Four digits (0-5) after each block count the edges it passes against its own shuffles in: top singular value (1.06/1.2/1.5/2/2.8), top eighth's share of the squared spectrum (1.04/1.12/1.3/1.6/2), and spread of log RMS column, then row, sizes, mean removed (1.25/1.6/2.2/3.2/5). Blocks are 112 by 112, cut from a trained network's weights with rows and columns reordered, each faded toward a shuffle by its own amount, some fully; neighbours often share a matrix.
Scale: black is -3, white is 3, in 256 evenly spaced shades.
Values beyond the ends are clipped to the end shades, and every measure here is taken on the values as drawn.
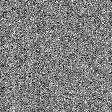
0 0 0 0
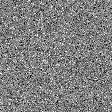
0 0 0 0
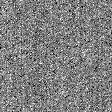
2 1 0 0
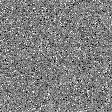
0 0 0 0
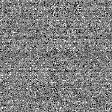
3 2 2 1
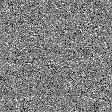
0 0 0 0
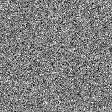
1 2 0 0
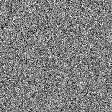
0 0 0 0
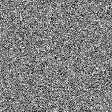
2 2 0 1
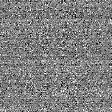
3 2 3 1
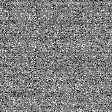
2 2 2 1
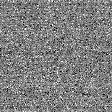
2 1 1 0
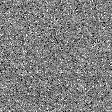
1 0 0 0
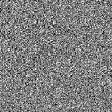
3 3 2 2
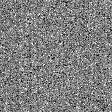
1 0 0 0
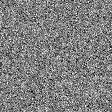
1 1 0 0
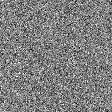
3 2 0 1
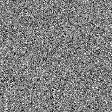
2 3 1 1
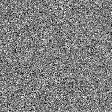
2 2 1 1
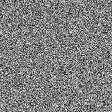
2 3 2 2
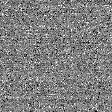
2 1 1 0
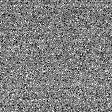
2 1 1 0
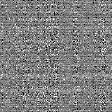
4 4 4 2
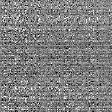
4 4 4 2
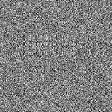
4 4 2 2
